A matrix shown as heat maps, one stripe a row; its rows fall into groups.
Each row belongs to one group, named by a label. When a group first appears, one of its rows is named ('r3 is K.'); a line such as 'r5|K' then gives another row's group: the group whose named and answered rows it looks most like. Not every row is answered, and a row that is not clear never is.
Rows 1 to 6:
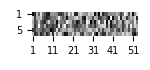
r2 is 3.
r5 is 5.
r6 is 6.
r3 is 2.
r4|2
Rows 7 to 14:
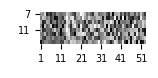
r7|3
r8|3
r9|2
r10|5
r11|6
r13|2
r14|5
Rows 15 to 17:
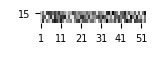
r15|3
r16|2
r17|5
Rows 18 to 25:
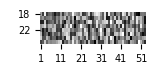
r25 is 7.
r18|5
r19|3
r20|7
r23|6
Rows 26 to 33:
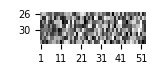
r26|3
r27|2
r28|7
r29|7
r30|3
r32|7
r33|6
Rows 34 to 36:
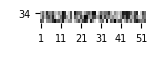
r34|7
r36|5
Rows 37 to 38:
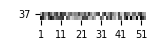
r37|6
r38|5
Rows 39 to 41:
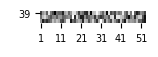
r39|5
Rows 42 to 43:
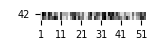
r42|6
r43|6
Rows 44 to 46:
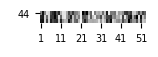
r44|5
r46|5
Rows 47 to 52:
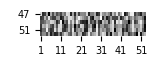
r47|6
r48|3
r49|7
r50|7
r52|5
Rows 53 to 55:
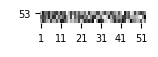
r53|6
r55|2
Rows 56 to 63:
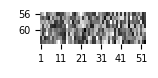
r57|6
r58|3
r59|3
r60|2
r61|2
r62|7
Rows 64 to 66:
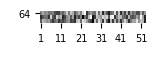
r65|7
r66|3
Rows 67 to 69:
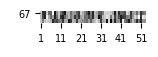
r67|2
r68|2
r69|5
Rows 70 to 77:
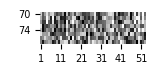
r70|2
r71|2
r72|2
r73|6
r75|3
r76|7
